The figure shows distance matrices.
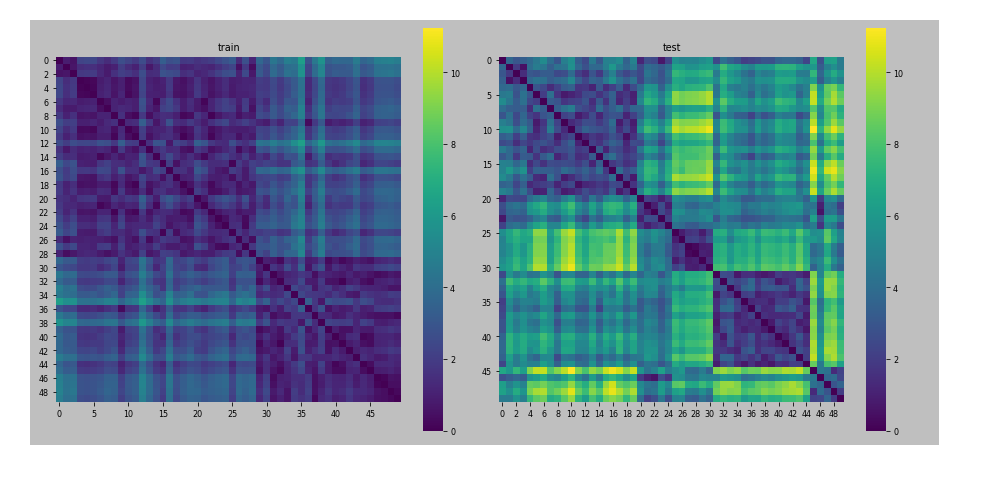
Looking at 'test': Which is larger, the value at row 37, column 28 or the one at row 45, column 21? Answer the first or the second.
the first
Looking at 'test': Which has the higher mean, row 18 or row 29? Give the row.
29
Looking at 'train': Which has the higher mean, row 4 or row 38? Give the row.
38
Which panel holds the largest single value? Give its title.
test
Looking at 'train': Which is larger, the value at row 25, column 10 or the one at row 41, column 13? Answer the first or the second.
the second
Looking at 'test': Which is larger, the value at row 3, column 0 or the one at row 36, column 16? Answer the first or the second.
the second
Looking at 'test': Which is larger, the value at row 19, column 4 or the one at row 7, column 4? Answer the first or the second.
the first
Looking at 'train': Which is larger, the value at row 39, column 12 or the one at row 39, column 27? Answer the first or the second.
the first
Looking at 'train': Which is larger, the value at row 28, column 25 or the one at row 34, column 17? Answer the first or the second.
the second
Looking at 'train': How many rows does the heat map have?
50
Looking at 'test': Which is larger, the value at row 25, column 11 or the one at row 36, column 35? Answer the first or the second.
the first
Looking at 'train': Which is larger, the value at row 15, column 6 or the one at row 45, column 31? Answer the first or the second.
the first
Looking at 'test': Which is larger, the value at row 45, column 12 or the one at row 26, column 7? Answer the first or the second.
the first
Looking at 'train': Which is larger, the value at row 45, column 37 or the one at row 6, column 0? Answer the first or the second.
the second
